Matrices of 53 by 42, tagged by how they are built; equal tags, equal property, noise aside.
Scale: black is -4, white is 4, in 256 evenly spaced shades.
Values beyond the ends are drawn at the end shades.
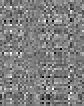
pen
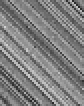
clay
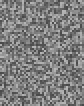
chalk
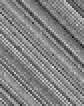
clay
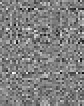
pen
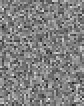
chalk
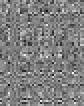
pen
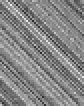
clay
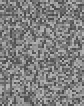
chalk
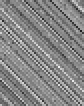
clay
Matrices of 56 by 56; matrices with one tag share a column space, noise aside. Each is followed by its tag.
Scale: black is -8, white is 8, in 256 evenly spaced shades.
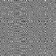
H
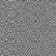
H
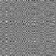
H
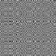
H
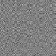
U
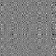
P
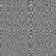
U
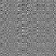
U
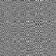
H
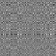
P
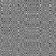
U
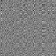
U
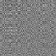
U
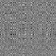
P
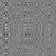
P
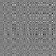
P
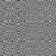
H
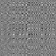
P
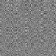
U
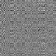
U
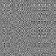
U
